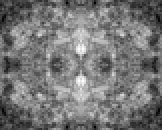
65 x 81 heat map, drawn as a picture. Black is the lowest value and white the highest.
No single row or column stands out from its neighbours. The field is mottled with small blotches. There is no seam. Its left and right halves mirror each other, and so do its top and bottom. The values follow a bell shape.
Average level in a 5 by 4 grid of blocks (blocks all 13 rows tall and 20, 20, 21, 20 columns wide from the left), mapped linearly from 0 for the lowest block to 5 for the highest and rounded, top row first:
0330 | 3553 | 2332 | 3553 | 0330
